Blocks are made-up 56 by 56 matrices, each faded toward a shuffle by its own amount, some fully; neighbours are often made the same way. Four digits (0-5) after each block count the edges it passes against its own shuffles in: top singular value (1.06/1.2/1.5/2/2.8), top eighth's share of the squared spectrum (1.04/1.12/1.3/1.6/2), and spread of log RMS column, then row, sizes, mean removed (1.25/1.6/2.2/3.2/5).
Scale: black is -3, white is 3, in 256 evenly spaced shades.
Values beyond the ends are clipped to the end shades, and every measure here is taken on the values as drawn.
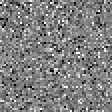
3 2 0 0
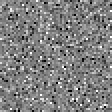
1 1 0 0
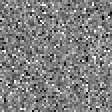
1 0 0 0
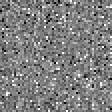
2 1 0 0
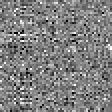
4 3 2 2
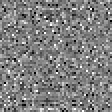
3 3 1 1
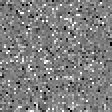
2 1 0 0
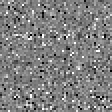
1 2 1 1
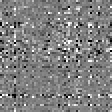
2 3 3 4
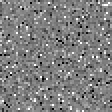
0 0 0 0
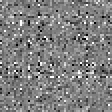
2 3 3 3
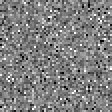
0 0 0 0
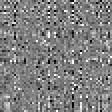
4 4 3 2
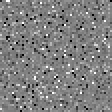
0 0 0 0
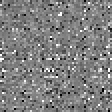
2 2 2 2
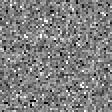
0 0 0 0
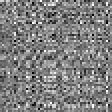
4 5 3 3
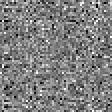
3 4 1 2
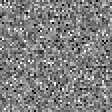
1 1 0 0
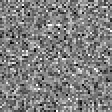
3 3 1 1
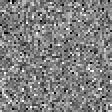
1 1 0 0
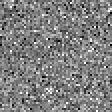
0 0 0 0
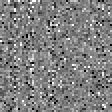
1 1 2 0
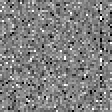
2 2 1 0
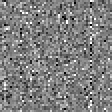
2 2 2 0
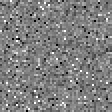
1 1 0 0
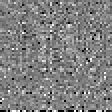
4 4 1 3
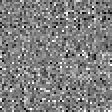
3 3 1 2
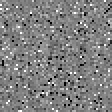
2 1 0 0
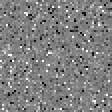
0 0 0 0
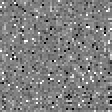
2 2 0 0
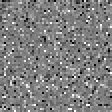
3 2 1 1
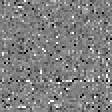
3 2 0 1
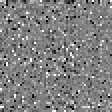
3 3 1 1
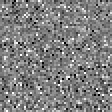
2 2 0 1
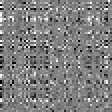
5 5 3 3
